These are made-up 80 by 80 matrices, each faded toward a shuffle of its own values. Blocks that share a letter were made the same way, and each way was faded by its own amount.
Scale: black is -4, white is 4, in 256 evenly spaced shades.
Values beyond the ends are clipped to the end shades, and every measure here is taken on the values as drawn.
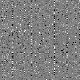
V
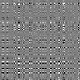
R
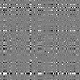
R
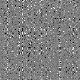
V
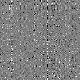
V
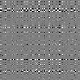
R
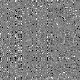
V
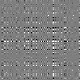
R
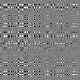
R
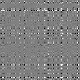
R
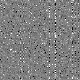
V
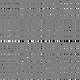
R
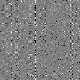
V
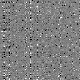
V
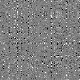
V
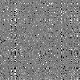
V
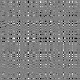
R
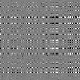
R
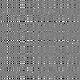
R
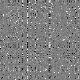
V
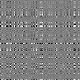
R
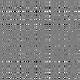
R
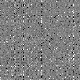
V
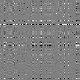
R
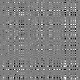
R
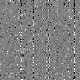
V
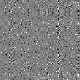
V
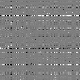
R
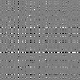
R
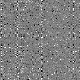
V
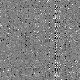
V
